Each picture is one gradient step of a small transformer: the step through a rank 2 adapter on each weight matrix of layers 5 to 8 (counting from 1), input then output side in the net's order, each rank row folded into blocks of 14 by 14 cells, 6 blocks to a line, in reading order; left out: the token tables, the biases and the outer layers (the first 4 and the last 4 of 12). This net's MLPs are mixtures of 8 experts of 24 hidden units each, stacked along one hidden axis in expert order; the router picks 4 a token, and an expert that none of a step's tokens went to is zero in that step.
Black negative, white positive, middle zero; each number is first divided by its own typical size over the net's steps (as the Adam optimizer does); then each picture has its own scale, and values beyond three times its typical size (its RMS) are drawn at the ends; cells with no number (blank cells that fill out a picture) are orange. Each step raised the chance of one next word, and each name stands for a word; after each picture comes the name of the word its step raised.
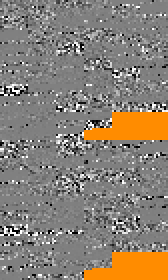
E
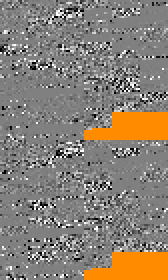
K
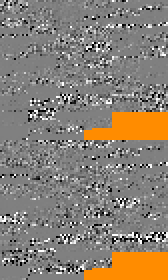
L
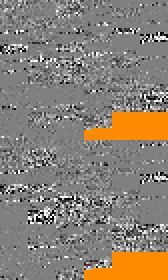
K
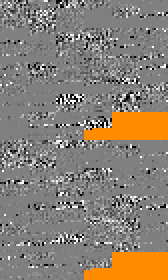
E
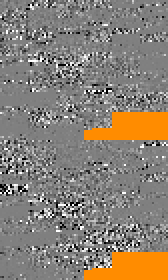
K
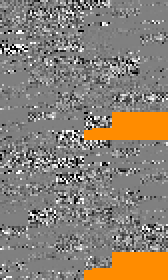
E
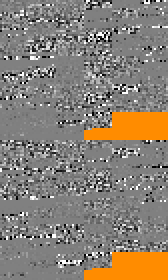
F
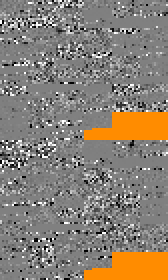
K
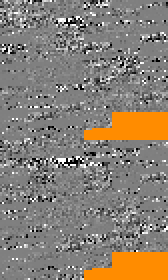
L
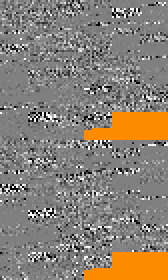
E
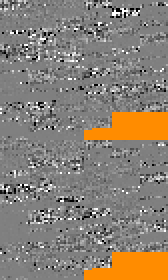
F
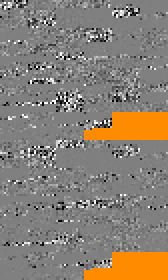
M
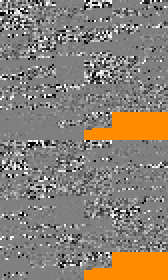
L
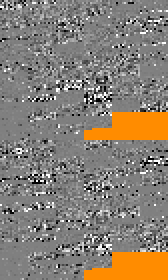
L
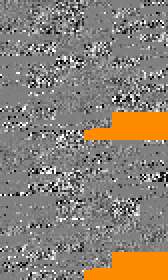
E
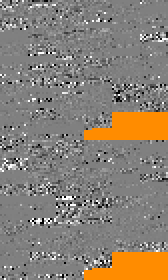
M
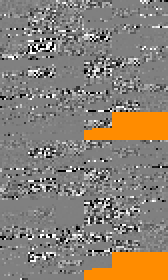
K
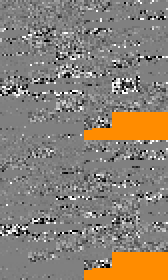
F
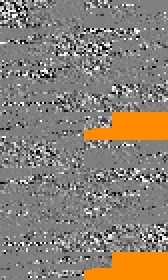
F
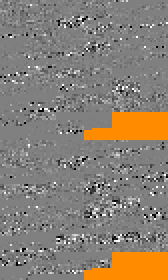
F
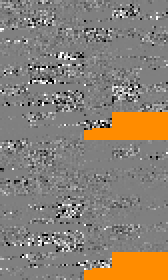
F
